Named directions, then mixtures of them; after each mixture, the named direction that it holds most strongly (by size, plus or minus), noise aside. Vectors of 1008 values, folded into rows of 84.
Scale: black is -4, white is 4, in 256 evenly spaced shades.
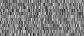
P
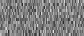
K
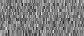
K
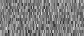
K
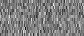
P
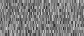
K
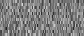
K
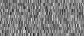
P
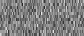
K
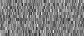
K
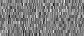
K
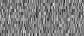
P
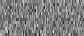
K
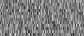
P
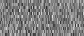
P
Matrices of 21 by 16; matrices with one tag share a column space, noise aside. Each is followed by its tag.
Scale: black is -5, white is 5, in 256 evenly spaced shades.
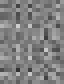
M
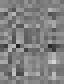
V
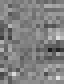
M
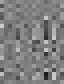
M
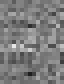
V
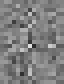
V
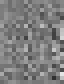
M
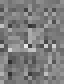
V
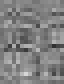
V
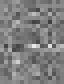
V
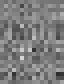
M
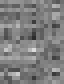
M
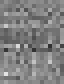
V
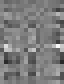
V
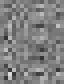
M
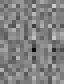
M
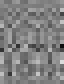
V
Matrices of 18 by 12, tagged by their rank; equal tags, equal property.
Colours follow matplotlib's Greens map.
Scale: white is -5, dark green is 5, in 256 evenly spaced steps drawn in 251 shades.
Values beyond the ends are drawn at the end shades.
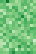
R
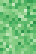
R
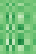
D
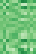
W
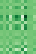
D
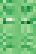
W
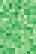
R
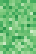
R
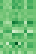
W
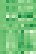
W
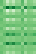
D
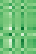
D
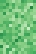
R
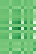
D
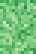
R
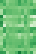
W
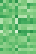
W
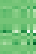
D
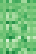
W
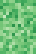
R
